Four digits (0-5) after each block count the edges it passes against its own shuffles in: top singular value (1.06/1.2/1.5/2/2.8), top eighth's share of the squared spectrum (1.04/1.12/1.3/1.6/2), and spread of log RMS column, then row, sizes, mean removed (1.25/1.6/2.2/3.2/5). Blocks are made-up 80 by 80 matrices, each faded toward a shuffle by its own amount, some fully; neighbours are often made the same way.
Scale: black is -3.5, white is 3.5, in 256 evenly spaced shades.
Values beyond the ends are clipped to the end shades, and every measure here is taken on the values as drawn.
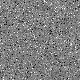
2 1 0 0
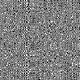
4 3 2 2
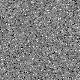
1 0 0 0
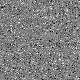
2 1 0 0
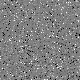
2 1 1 0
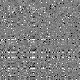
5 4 2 2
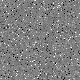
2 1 0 0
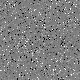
0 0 0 0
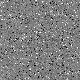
2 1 0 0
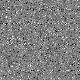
1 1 0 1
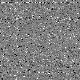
2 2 0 2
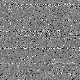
2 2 0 3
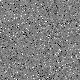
0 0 0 0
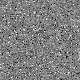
0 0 0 1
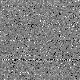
2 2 0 2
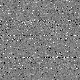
2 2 0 2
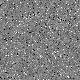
0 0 0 0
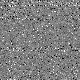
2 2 0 2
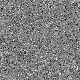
0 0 0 0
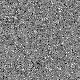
2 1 0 0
